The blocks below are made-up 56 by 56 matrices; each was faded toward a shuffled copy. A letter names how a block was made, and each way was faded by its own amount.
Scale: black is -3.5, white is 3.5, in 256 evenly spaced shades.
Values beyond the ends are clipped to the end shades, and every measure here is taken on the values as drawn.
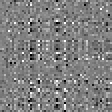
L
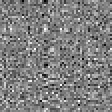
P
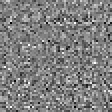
P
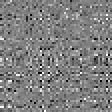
L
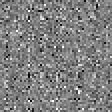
P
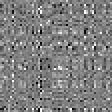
L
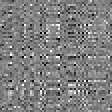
L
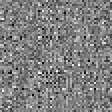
P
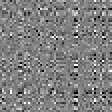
L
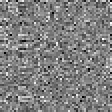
P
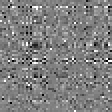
L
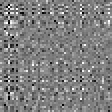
L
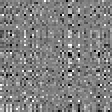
L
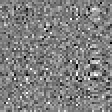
P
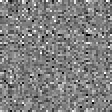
P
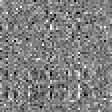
P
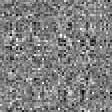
P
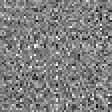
P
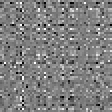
L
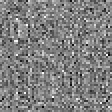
P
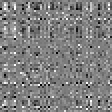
L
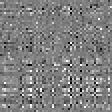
L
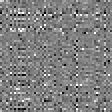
L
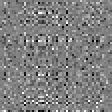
L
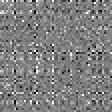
L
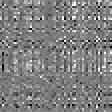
L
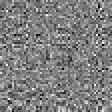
P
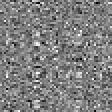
P
